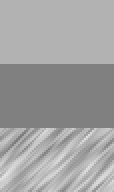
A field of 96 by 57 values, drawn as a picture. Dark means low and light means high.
It is made of 3 by 1 panels. Panel 1,1: high, flat. Panel 2,1: middling, flat. Panel 3,1: high, slanting up to the right.
